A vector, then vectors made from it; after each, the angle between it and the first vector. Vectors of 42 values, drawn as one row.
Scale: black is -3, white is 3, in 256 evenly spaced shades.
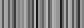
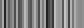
orthogonal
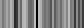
partly aligned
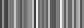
nearly opposite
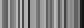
orthogonal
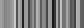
partly opposed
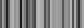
orthogonal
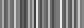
nearly opposite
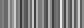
nearly opposite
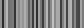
nearly parallel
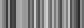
partly aligned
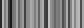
partly opposed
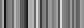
partly opposed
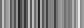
partly opposed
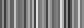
nearly opposite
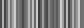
nearly opposite
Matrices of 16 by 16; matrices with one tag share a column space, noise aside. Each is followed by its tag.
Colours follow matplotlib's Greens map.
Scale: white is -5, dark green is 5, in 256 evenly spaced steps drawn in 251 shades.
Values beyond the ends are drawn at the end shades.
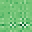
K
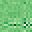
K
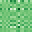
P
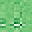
K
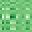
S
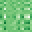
S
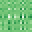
S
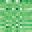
P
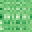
S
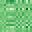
P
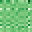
P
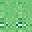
K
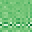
K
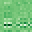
K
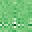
K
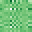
P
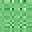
P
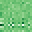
K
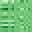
P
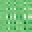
S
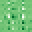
S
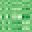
S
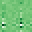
K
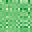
P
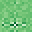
K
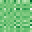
P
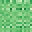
P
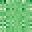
P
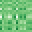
S
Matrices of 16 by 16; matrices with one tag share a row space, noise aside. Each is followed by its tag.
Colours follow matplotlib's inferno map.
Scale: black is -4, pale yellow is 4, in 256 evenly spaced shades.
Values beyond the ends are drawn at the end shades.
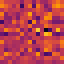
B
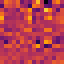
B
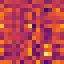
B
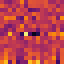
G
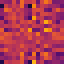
B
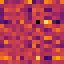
B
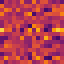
B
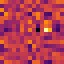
B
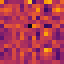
B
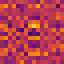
G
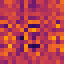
G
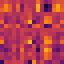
B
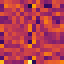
B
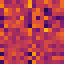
B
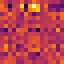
G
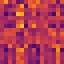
G
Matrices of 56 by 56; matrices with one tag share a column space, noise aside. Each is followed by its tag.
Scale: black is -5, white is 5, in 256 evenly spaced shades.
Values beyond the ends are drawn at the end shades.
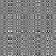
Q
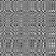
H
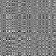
Q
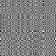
Q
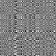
Q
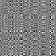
Q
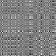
Q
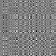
Q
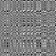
H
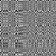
H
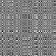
Q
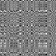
H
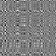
H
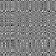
H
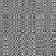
Q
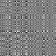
Q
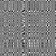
H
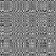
H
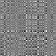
Q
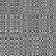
Q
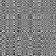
Q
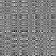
Q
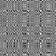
H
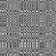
H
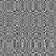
H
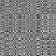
Q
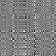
Q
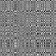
H
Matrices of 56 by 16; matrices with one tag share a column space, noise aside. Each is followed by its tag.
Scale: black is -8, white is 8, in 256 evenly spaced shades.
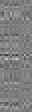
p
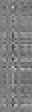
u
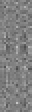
u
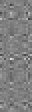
p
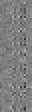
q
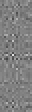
p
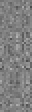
u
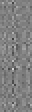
u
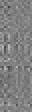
u
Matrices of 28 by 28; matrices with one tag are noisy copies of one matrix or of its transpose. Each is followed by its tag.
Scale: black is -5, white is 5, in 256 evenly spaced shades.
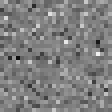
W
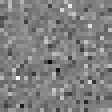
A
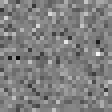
W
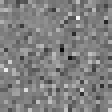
A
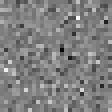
A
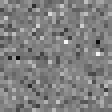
W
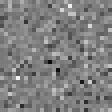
A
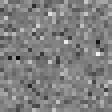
W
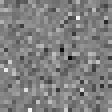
A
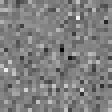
A
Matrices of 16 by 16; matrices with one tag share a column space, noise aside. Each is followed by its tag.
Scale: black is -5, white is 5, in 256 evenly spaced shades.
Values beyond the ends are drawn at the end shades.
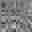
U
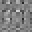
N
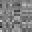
U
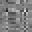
N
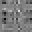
N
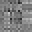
N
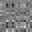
U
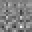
U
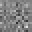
U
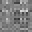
N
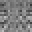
U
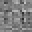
N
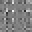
N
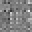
N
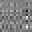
U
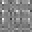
N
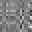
U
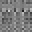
N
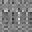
N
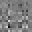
U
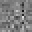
U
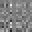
U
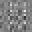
U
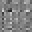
N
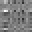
N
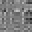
N
